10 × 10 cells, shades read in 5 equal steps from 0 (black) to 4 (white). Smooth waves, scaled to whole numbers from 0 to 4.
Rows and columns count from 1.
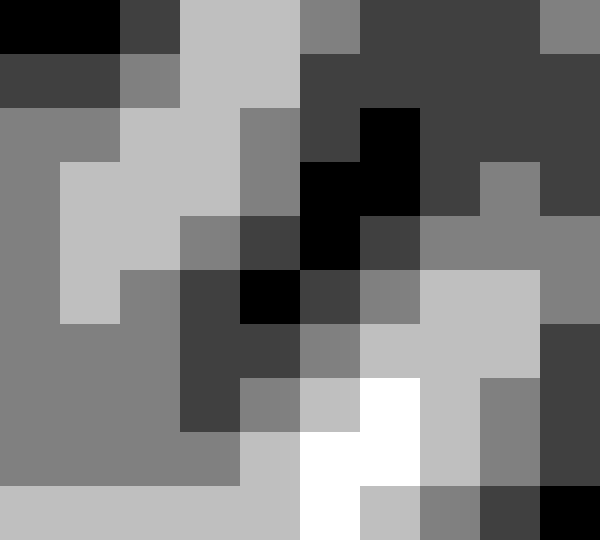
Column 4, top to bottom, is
3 3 3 3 2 1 1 1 2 3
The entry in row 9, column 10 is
1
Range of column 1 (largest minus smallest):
3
